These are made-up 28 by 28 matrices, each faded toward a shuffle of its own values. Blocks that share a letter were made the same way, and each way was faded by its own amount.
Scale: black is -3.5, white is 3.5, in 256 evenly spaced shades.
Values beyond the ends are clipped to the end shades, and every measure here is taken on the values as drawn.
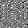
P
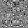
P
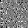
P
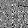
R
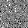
R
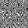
P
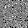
R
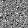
R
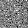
R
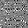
P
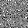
R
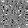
P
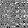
P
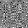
P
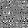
P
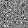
R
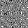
P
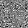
R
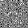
R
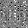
P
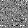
R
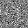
R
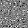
P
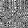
P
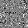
R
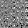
P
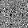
R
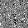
R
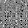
P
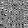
P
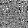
R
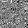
R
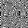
P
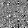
R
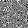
R
